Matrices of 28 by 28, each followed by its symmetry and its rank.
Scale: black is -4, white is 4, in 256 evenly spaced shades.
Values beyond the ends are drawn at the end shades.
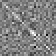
symmetric, rank five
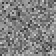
symmetric, full rank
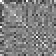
symmetric, rank five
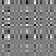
neither, rank one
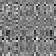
neither, rank three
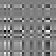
neither, rank one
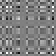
symmetric, rank one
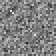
symmetric, full rank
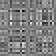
antisymmetric, rank two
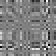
antisymmetric, rank two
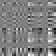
antisymmetric, rank two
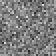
symmetric, full rank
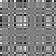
symmetric, rank one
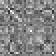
symmetric, rank five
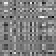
neither, rank three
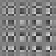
symmetric, rank one
